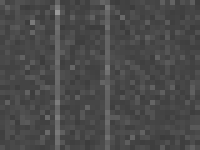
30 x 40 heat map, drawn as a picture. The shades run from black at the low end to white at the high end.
Slope: none. Average level on the scale: 30%. Histogram: skewed, a long tail of high values. Odd lines: columns 12 and 22.
